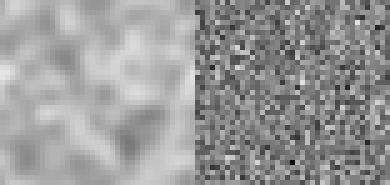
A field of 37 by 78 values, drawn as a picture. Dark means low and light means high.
The table splits into one row of 2 panels. Panel 1,1: high, blotchy. Panel 1,2: middling, fine-grained, strong in contrast.
